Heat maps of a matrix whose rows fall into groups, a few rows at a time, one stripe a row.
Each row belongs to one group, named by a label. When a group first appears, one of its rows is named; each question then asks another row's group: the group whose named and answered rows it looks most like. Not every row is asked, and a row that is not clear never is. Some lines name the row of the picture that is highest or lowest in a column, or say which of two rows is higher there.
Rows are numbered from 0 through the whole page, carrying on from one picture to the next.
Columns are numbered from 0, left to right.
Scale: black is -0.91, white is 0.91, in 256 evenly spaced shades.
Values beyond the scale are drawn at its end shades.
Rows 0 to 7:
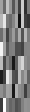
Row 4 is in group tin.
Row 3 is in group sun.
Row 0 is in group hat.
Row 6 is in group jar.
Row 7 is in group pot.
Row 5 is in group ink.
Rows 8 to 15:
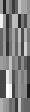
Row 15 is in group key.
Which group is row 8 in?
tin
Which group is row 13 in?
ink
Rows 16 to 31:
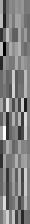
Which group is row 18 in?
ink
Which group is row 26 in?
ink
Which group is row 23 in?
hat
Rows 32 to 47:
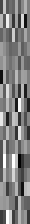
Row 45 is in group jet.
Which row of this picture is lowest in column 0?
37
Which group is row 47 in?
ink
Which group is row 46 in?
key
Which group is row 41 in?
key
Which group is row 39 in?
key
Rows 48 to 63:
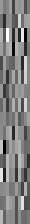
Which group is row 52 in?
jet
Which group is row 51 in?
jar
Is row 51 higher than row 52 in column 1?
No
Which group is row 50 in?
hat
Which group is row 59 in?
key
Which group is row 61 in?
jet
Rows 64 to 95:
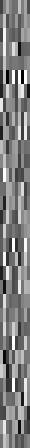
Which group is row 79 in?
ink
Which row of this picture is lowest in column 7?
69
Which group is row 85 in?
pot
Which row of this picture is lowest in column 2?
69
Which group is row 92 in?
jet
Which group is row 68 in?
pot
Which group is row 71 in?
sun
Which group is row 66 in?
pot
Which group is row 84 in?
tin
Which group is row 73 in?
jet
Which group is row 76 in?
pot
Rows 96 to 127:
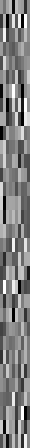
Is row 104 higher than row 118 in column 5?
Yes
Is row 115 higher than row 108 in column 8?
No
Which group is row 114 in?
tin
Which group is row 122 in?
hat
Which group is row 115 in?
key
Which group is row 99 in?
tin
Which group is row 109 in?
sun
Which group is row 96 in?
jar
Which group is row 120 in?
jet
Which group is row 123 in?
jet
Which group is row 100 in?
pot
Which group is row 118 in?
jar
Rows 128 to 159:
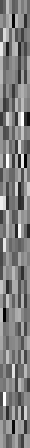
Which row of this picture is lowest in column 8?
139
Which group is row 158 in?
jar
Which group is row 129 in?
jar
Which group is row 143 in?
ink
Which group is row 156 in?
pot
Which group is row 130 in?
pot
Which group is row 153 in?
hat
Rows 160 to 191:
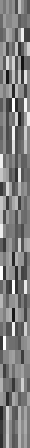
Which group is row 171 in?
sun
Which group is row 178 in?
jar
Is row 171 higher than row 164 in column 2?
No
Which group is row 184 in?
pot
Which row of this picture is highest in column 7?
162
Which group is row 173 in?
ink
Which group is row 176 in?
sun
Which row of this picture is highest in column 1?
184
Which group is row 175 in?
sun
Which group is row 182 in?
jar
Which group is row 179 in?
sun
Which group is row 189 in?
ink
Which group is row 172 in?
key
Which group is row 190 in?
ink
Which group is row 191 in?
ink
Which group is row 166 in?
jar
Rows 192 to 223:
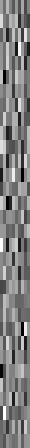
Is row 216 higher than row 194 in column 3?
Yes
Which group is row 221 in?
pot
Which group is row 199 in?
key
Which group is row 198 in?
jar
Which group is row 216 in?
hat
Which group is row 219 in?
sun
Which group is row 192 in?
hat
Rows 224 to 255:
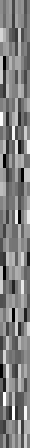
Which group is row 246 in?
jar
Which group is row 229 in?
sun
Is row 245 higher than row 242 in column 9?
Yes
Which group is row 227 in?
key
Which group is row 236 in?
jet
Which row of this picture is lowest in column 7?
236
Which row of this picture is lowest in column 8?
246
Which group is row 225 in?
jar
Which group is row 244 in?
tin
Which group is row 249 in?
pot
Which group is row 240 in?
tin
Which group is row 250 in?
ink
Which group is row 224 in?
jar
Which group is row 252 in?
pot
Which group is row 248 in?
ink
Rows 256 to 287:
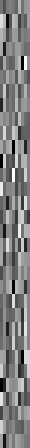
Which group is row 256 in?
tin
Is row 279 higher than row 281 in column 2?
No
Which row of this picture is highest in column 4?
268
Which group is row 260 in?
jet
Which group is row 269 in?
sun
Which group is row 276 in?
jar
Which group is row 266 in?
jar
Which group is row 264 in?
key
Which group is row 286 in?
sun
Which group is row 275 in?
ink
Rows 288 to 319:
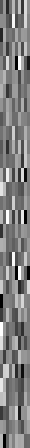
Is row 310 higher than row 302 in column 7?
Yes
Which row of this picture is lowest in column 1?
319
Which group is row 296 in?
ink
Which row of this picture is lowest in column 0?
309
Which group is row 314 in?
pot
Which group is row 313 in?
tin
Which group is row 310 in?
ink
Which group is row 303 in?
hat
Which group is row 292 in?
key
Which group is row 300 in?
hat
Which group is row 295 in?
hat
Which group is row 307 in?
key
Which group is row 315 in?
sun
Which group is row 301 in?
sun
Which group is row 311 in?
sun
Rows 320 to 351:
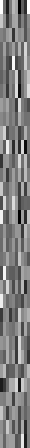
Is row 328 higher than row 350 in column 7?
No
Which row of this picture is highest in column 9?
320
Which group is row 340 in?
hat
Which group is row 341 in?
sun
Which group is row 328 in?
key
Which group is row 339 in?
pot
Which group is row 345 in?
key
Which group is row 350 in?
hat
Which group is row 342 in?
ink
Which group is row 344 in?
key
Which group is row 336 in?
jet
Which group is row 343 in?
jet
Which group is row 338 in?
key
